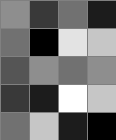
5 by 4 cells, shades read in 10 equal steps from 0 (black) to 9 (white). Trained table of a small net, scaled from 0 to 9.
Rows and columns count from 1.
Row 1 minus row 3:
2 -3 0 -4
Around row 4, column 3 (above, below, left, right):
4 1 1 7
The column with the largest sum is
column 3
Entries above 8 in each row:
0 0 0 1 0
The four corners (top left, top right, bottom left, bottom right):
5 1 4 0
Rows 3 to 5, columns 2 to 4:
5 4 5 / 1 9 7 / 7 1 0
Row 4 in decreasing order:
9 7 2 1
